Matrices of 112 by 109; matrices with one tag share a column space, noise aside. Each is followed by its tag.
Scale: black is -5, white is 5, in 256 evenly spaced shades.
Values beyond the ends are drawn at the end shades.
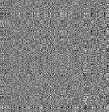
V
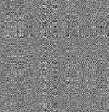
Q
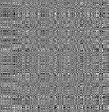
V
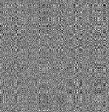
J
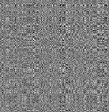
J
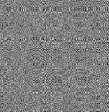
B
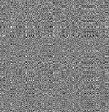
Q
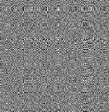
B
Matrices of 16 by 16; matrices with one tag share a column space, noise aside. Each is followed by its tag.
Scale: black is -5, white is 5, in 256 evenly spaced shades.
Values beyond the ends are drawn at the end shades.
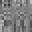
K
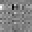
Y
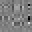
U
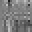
K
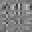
Y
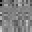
K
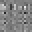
Y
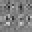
U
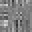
K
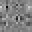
U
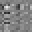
Y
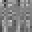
K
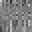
K
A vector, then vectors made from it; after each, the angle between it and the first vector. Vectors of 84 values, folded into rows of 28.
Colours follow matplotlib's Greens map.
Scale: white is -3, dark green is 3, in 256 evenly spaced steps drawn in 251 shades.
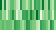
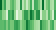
nearly parallel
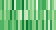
orthogonal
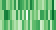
partly opposed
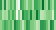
nearly parallel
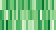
orthogonal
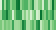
nearly opposite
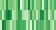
partly opposed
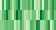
nearly opposite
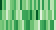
nearly parallel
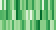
nearly opposite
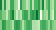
nearly parallel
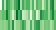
nearly opposite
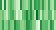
nearly parallel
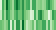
partly opposed
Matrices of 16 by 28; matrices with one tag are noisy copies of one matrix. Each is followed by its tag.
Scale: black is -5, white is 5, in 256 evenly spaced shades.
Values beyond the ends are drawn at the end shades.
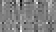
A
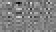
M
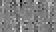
A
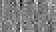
A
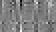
A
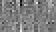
A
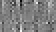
A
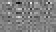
M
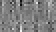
A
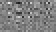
M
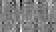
A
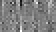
A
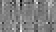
A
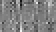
A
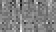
A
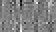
A
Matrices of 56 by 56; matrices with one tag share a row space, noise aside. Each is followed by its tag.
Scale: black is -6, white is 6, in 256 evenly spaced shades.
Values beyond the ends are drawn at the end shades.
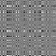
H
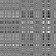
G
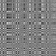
H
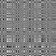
H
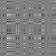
H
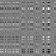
G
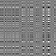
G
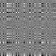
H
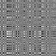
H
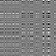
G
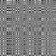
H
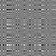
H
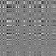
H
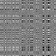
G
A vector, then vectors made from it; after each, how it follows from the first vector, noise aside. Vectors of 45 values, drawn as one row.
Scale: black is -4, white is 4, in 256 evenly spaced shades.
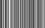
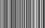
reversed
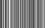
copied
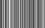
copied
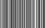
reversed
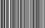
sign-scrambled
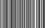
reversed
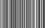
reversed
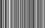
copied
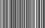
reversed
